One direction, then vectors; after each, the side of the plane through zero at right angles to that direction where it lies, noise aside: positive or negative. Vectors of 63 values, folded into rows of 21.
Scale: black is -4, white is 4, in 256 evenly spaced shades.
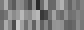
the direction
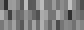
negative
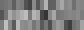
positive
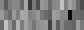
positive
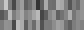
positive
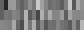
negative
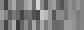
negative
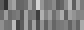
negative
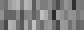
negative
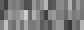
positive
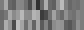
positive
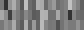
negative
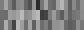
positive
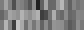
positive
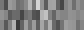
negative
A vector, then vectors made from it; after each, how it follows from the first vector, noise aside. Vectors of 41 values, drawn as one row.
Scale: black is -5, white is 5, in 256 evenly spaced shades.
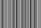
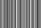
negated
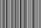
wrapped around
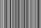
reversed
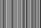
wrapped around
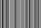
wrapped around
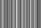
negated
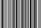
scaled up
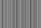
shrunk
